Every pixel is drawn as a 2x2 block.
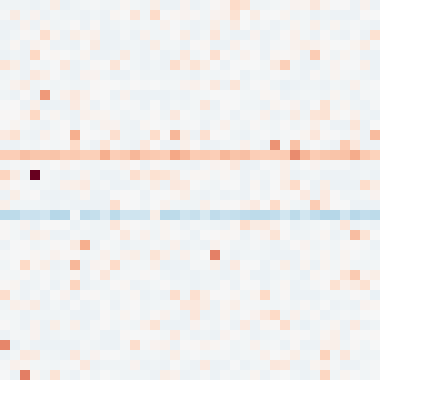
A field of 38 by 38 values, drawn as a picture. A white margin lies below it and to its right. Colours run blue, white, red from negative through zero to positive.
Odd lines: rows 16 and 22. Slope: none. Histogram: skewed, a long tail of high values. Average level on the scale: 50%.
